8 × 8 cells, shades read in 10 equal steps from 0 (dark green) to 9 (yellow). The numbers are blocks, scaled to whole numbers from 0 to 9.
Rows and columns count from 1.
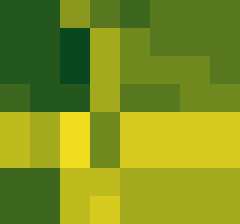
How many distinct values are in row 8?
4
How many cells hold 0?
2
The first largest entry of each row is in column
3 4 4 4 3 3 3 4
